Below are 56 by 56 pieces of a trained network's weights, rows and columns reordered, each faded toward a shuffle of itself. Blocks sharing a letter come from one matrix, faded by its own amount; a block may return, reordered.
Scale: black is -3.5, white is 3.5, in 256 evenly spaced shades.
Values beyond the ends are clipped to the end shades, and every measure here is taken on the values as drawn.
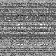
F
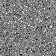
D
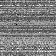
F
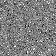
D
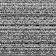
F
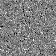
D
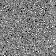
D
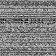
F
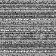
F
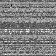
F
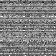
F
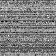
F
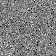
D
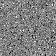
D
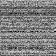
F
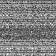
F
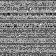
F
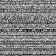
F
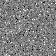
D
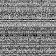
F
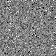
D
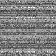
F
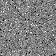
D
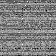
F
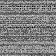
F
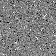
D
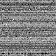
F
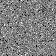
D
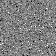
D
